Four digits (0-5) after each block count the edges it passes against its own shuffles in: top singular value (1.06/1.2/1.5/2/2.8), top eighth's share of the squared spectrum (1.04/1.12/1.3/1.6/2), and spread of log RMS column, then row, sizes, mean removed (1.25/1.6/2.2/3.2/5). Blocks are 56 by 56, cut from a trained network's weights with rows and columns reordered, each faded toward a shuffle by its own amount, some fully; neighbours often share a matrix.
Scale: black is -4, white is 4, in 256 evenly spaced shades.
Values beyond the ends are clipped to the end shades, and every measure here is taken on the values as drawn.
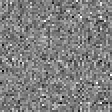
3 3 1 1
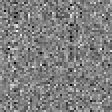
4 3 2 2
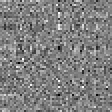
4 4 2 2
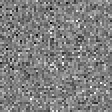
3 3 1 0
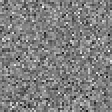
2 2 0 0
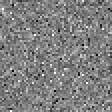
0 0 0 0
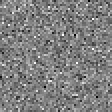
0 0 0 0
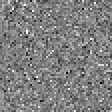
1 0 0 0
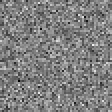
0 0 0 0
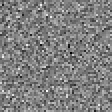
0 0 0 0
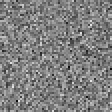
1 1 0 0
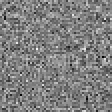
3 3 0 1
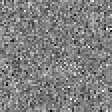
0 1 0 0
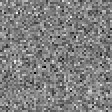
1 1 0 0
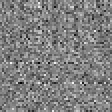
4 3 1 2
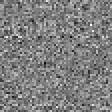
3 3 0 2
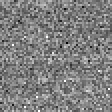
1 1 0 0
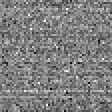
3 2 0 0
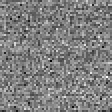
2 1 0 0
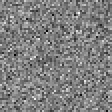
1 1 0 0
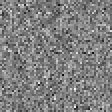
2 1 0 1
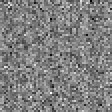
2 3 0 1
